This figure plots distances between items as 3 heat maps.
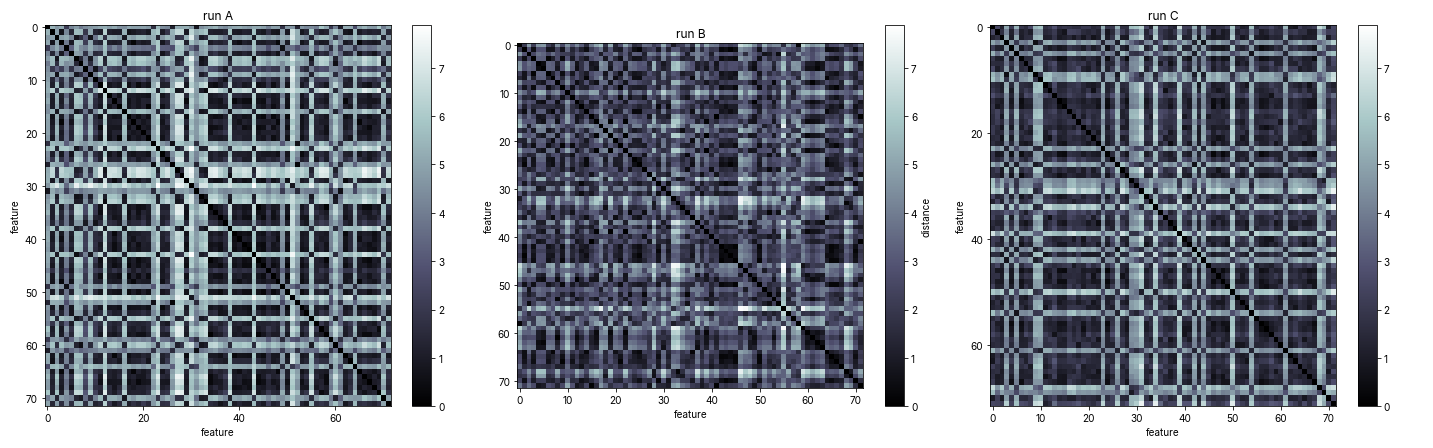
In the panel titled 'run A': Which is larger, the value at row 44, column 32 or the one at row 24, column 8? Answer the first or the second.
the first
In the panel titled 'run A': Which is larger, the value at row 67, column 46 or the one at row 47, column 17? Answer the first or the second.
the first
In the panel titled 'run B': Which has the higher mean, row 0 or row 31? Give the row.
0
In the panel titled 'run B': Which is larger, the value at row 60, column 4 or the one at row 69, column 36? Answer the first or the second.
the second
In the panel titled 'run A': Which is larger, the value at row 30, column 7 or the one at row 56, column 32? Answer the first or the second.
the first
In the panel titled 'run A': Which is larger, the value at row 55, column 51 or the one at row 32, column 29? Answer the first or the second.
the first
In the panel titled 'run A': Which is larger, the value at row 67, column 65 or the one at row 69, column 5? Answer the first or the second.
the second
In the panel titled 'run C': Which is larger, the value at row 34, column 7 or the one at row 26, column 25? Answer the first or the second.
the first
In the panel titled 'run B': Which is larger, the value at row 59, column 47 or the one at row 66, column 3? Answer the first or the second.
the first
